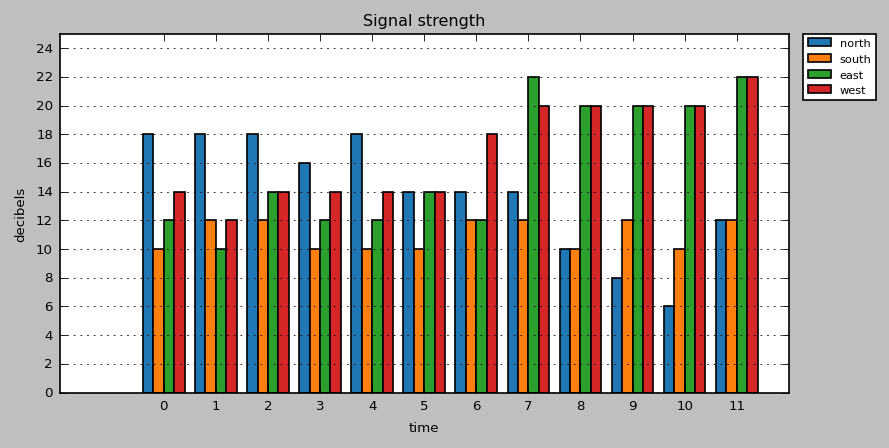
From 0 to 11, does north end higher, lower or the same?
lower
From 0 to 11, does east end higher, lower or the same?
higher
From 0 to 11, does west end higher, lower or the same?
higher
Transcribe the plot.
Title: Signal strength
x-axis: time, ticks 0 1 2 3 4 5 6 7 8 9 10 11
y-axis: decibels, ticks 0 2 4 6 8 10 12 14 16 18 20 22 24
Legend: north, south, east, west
Values:
north: 18 18 18 16 18 14 14 14 10 8 6 12
south: 10 12 12 10 10 10 12 12 10 12 10 12
east: 12 10 14 12 12 14 12 22 20 20 20 22
west: 14 12 14 14 14 14 18 20 20 20 20 22
